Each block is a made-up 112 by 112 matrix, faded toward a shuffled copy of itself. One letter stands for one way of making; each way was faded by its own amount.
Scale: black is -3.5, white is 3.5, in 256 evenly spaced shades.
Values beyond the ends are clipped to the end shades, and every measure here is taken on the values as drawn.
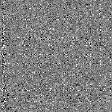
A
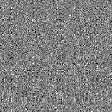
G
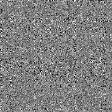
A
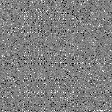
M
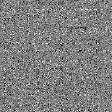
A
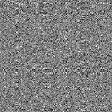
G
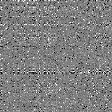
M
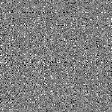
A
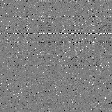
M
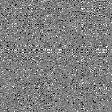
M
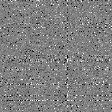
M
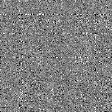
A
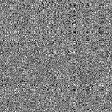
G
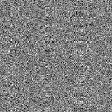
G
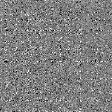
A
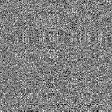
G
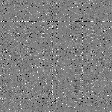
M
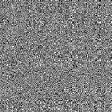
G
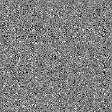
A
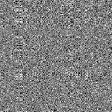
G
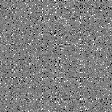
M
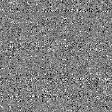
A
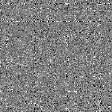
A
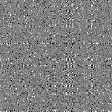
M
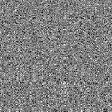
G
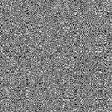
G
